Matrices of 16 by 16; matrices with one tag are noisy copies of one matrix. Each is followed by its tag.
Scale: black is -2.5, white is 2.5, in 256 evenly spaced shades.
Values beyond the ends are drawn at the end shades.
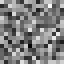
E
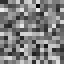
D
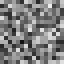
E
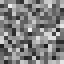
E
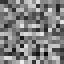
D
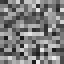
D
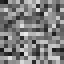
D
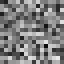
D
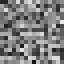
D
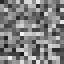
D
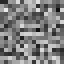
D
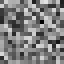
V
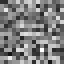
D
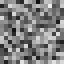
E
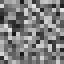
V
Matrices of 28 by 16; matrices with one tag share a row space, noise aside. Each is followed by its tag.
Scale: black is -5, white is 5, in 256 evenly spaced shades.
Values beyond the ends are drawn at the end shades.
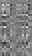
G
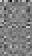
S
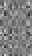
S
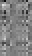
G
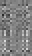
G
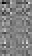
G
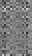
G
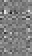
S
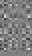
S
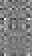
S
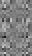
G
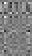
S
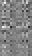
G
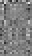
S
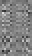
G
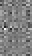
S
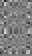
S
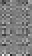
G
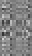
G
